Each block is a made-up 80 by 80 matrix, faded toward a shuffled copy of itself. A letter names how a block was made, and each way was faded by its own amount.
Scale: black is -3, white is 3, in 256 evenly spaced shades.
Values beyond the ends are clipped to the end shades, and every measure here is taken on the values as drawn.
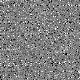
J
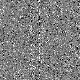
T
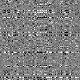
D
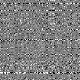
D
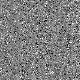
T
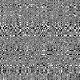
D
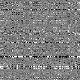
D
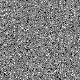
T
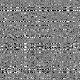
D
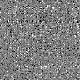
J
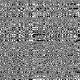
D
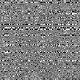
D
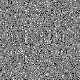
J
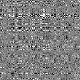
D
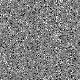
T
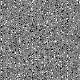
T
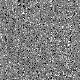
T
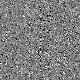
T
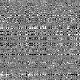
D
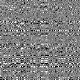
D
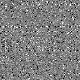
J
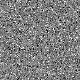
T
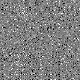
J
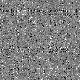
J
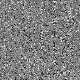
T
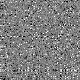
J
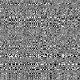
D
